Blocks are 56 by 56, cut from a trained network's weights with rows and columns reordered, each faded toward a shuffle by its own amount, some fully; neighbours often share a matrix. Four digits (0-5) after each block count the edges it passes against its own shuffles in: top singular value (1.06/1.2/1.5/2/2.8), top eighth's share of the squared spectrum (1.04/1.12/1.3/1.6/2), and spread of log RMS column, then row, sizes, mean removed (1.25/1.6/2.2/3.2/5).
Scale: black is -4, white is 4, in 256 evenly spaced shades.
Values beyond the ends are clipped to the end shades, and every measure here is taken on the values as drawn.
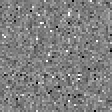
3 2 0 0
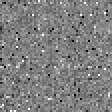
2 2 0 1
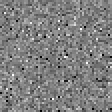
2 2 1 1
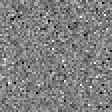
0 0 0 0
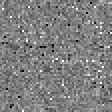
2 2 0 1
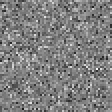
0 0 0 0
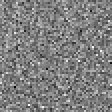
2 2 0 0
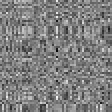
4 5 3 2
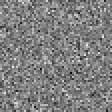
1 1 0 0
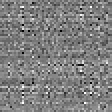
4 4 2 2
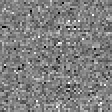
2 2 1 0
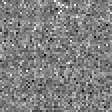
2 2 0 0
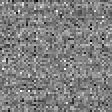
3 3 2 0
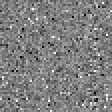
2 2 1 0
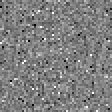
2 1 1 0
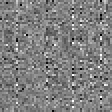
3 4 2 1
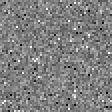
0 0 0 0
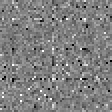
4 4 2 2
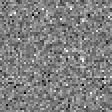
2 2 0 0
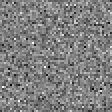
1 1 0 0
